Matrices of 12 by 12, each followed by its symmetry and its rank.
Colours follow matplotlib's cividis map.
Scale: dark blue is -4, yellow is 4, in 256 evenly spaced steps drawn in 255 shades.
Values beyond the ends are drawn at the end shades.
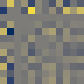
antisymmetric, rank two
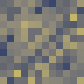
symmetric, full rank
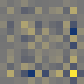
symmetric, rank two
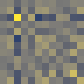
symmetric, rank two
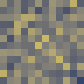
symmetric, full rank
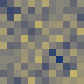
symmetric, full rank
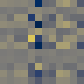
neither, rank two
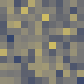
neither, full rank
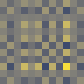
symmetric, rank one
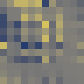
antisymmetric, rank two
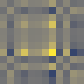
symmetric, rank one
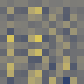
neither, rank two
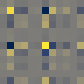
symmetric, rank one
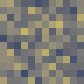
neither, full rank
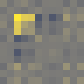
symmetric, rank two
